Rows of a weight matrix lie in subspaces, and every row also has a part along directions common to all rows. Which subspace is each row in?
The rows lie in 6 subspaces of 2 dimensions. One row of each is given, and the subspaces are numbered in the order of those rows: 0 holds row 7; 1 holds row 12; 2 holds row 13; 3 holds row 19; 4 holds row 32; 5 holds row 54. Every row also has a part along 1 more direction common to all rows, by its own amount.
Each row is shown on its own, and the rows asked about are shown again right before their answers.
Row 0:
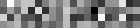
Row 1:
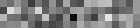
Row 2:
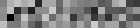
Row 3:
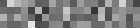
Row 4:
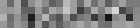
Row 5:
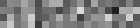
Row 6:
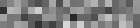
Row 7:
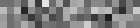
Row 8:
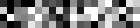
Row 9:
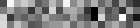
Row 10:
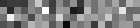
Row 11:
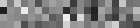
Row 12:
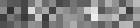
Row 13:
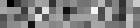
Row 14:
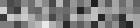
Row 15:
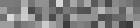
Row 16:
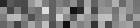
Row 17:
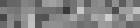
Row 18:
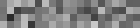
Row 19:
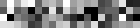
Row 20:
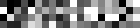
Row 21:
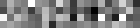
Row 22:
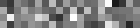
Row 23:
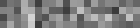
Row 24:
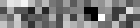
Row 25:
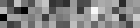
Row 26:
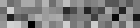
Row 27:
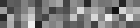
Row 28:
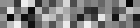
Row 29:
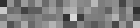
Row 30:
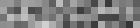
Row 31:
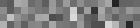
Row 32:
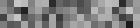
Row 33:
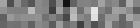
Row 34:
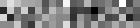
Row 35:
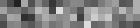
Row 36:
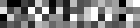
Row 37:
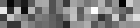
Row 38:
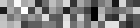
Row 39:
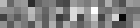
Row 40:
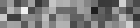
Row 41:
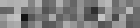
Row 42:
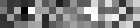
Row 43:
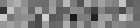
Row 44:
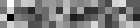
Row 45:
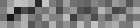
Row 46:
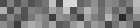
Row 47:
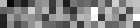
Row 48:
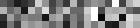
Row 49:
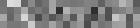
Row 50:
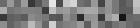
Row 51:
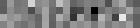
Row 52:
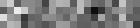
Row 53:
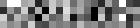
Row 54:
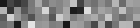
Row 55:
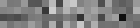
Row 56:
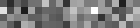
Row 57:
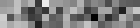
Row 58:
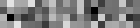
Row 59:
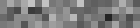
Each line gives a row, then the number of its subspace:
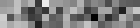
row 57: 0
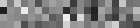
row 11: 3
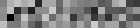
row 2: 4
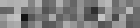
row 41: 4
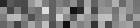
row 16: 5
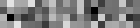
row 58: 1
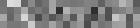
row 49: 2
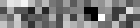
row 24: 4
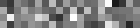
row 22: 3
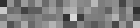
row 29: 3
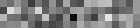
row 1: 1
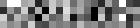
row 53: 2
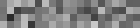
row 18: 4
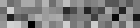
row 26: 2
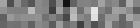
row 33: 5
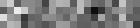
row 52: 4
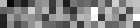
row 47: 3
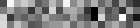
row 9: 3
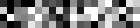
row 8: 3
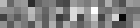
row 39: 5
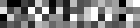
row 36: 2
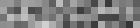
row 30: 1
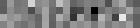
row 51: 5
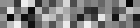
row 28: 2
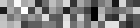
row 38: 3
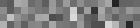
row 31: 3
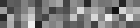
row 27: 0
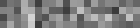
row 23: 0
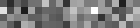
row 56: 0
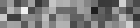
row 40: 4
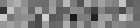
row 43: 1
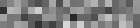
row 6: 1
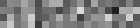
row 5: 0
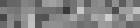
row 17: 0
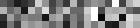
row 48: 3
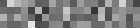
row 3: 2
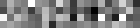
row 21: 5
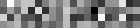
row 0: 2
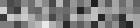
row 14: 1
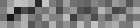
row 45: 4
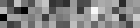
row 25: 4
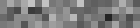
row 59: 1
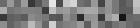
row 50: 5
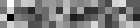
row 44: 3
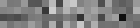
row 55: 5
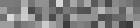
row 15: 1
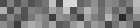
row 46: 5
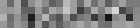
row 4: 0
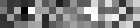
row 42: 1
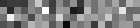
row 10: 5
